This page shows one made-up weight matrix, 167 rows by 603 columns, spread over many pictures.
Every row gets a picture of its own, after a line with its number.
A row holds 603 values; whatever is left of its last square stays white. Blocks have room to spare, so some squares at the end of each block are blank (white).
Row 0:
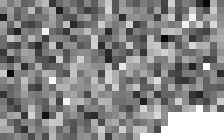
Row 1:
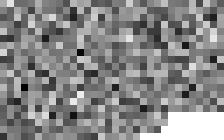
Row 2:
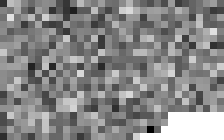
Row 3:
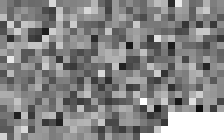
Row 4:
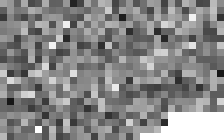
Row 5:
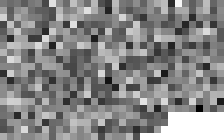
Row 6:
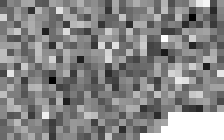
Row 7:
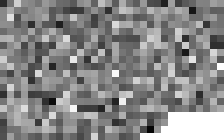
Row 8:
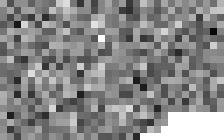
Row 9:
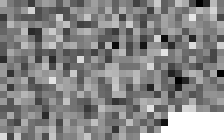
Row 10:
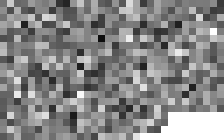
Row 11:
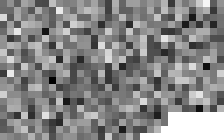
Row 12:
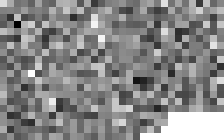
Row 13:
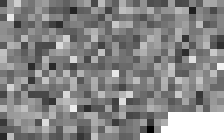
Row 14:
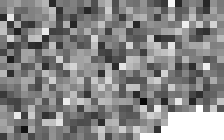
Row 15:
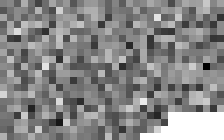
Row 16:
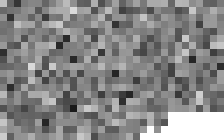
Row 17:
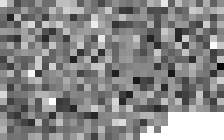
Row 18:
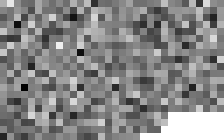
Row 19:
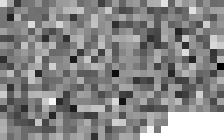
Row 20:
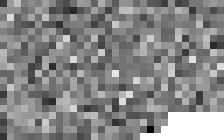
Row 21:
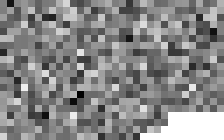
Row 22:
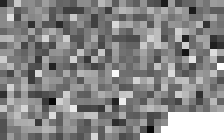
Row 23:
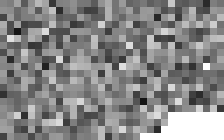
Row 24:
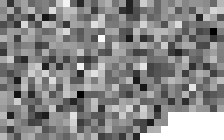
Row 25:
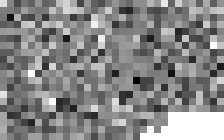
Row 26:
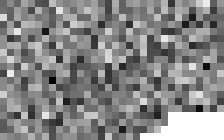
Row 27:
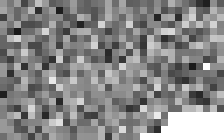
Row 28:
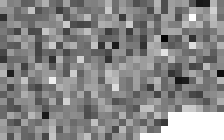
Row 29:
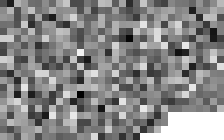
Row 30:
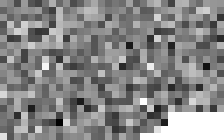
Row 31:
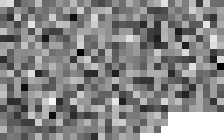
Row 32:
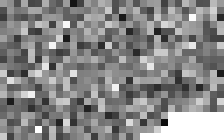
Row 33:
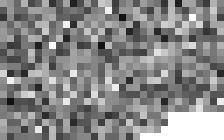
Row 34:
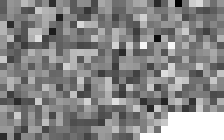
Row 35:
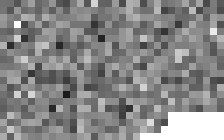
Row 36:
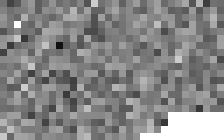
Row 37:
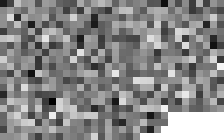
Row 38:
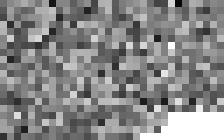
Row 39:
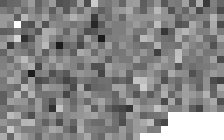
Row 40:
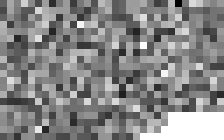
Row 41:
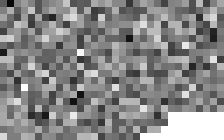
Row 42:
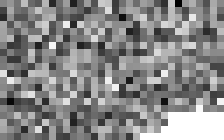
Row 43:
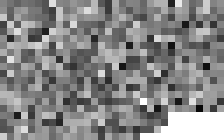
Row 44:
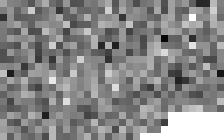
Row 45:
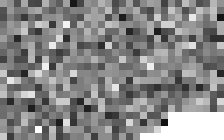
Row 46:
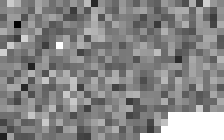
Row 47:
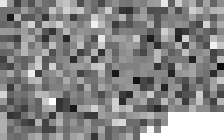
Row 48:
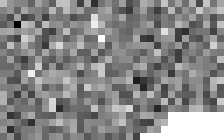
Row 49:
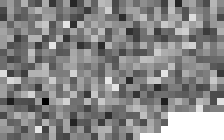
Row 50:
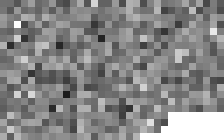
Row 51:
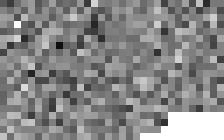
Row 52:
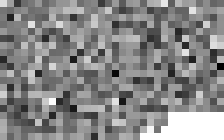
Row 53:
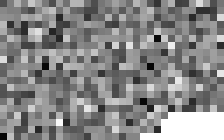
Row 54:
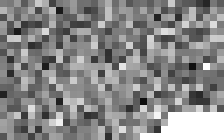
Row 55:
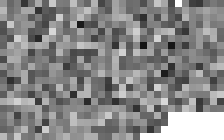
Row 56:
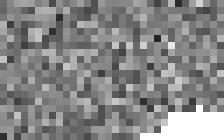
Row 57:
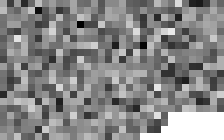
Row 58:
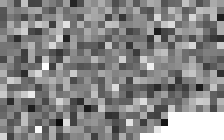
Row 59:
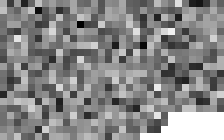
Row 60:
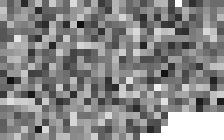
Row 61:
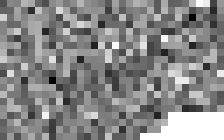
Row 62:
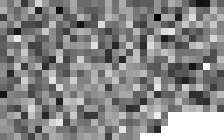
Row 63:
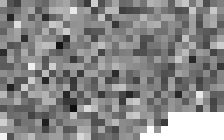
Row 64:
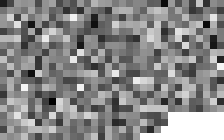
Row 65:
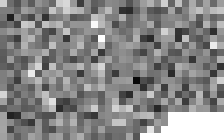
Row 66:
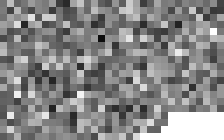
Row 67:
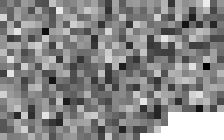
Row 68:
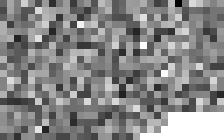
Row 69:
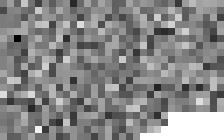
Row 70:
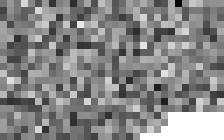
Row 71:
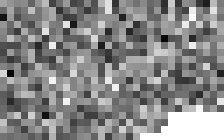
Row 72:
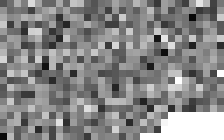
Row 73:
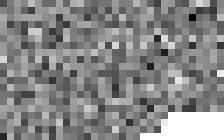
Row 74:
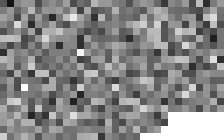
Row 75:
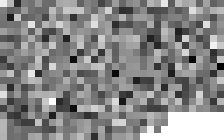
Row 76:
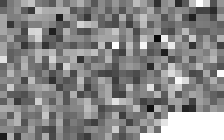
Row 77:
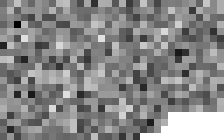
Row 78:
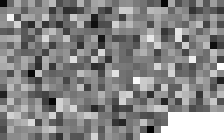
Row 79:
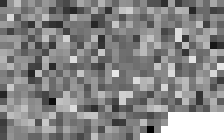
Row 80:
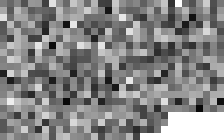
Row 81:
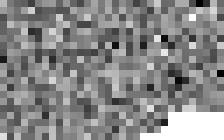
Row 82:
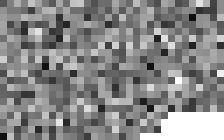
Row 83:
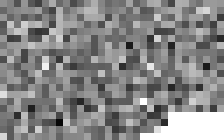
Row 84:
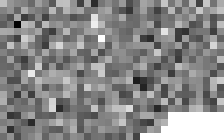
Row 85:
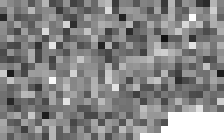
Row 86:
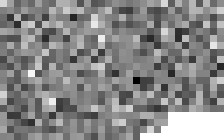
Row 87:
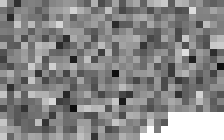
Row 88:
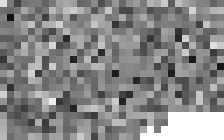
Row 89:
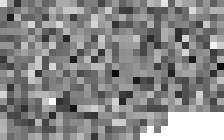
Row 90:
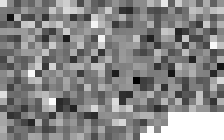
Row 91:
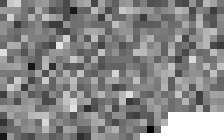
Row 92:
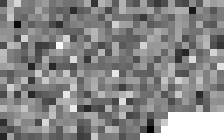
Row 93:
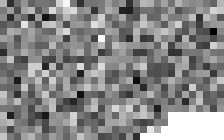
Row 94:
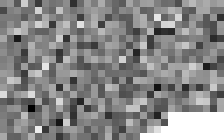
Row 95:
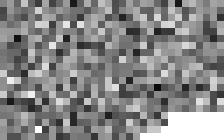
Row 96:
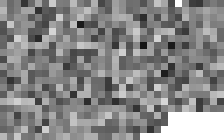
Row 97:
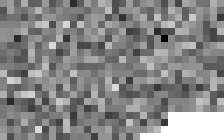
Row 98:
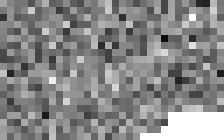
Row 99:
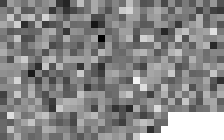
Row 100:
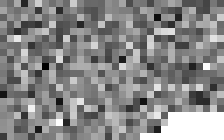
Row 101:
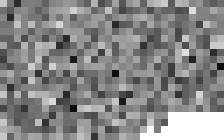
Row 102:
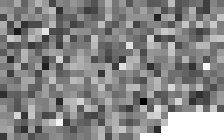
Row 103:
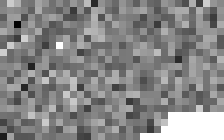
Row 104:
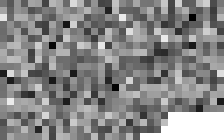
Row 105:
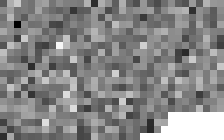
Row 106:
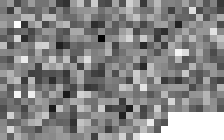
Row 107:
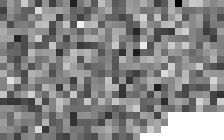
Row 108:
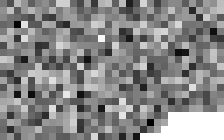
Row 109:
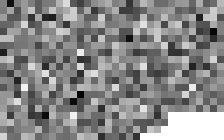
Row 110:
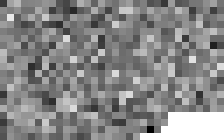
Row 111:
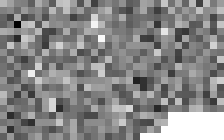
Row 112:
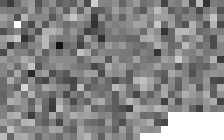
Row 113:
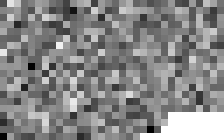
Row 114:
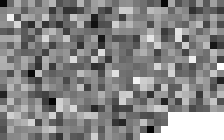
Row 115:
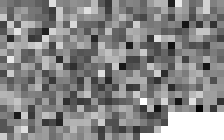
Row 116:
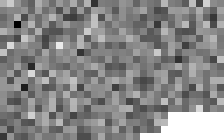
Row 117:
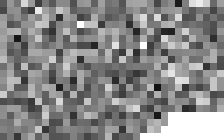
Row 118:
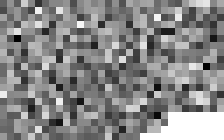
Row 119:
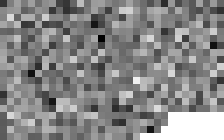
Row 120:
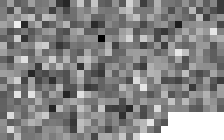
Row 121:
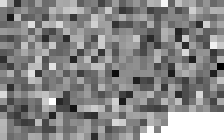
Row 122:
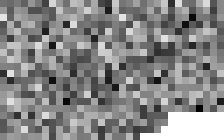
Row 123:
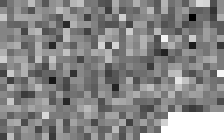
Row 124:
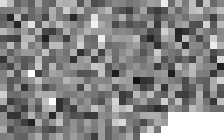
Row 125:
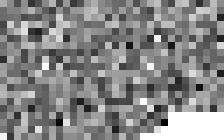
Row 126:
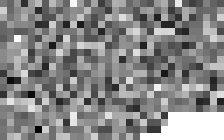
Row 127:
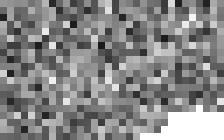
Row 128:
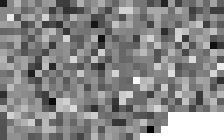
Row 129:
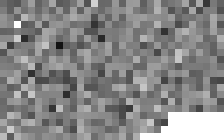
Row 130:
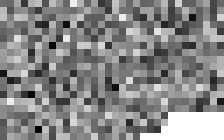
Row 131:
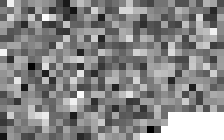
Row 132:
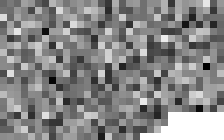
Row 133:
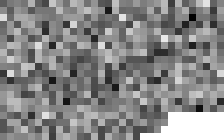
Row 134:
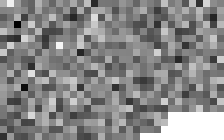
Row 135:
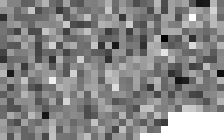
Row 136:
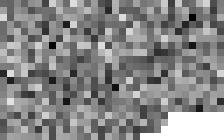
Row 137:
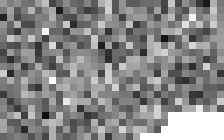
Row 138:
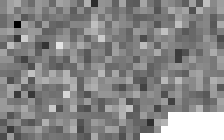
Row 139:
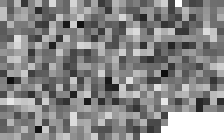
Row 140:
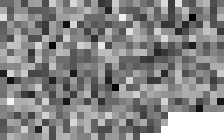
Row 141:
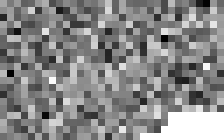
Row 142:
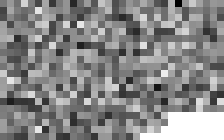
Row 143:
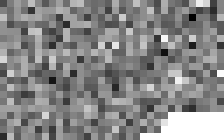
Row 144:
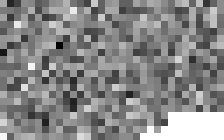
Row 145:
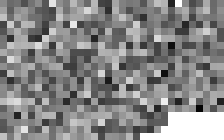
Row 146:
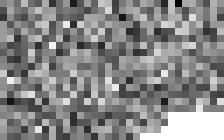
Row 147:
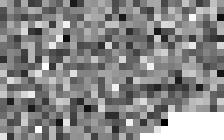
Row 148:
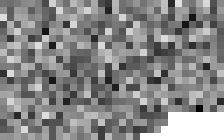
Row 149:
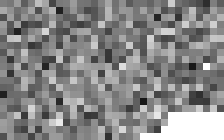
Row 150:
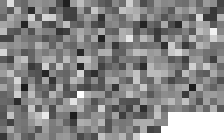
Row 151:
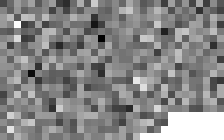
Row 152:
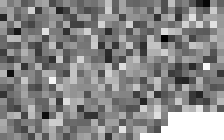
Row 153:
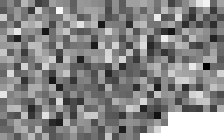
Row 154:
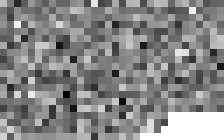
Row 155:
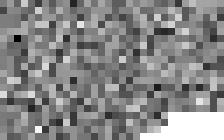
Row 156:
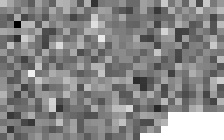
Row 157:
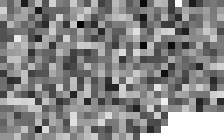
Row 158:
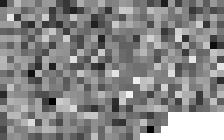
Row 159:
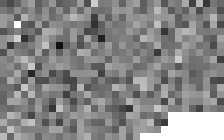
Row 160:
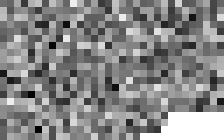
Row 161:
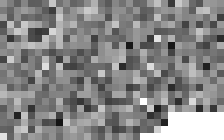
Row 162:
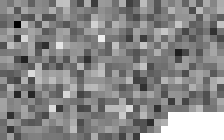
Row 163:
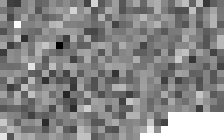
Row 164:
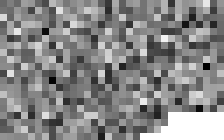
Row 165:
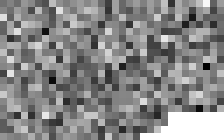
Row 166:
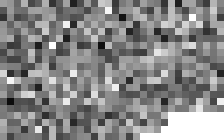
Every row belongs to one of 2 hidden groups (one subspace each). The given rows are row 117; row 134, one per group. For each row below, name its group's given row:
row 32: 117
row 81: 117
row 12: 134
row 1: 134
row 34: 117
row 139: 117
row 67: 117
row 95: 117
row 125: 117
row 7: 134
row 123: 117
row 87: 134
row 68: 117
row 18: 134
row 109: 134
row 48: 134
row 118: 117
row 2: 134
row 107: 117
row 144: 134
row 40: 117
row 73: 117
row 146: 117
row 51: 134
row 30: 117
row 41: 134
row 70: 117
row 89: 134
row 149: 117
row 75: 134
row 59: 117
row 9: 117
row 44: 117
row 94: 117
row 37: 134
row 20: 134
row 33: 117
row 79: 134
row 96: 117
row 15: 117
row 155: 117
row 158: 134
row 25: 134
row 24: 134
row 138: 134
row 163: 134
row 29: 134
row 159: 134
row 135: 117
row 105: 134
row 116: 134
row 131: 134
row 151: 134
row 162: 134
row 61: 117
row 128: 134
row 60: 117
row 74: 134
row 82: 117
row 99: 134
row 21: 134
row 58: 117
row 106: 134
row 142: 117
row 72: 117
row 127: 117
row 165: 117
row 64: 134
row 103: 134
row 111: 134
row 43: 117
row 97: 117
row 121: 134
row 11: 117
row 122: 117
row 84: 134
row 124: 134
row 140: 117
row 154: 134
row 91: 134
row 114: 134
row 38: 117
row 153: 117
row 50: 134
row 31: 134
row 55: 117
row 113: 134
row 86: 134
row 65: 134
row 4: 117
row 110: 134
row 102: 117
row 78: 134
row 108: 134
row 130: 117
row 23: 117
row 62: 117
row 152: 117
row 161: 117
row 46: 134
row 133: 117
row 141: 117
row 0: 117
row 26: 117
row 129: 134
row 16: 134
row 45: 117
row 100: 117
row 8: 134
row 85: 117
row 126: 117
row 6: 117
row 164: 117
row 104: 117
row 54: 117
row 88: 134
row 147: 117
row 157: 117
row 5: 117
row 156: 134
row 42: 117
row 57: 117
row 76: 117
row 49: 117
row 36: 134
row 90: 134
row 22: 134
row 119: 134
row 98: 117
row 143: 117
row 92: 134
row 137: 117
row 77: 134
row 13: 134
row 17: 134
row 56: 117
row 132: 117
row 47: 134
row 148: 117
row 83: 117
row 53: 117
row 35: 134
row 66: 134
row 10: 134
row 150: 134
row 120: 134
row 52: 134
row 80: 117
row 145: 117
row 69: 117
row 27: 117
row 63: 134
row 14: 117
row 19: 134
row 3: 117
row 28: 117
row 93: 134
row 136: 117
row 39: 134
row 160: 117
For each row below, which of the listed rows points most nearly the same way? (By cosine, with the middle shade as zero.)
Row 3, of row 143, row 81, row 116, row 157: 157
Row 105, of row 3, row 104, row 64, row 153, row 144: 64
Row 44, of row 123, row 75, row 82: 75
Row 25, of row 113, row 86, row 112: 86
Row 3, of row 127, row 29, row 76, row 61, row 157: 157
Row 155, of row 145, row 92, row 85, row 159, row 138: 85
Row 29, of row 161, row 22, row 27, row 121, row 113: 22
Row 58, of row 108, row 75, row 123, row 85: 85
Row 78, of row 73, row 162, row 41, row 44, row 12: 41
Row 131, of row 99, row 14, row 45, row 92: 99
